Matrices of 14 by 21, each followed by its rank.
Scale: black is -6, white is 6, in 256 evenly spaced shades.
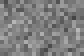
full rank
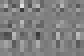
two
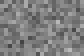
full rank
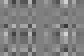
one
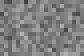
full rank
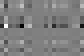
one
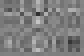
two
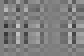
one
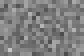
full rank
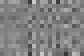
two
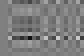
one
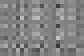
two
